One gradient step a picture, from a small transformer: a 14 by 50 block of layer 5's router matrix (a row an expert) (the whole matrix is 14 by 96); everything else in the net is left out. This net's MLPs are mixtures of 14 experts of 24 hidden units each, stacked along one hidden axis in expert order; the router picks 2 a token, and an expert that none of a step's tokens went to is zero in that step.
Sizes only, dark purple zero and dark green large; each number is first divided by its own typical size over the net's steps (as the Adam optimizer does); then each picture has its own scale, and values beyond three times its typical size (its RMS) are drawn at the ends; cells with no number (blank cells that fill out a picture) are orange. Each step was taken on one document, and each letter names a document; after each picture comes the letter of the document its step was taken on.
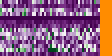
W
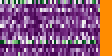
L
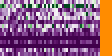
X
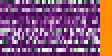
L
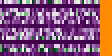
L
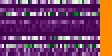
W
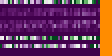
W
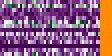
L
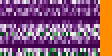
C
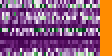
X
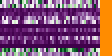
X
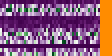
C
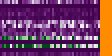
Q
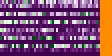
W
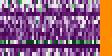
X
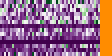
L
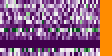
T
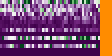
W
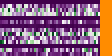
C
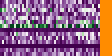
T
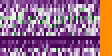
T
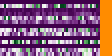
X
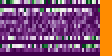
W
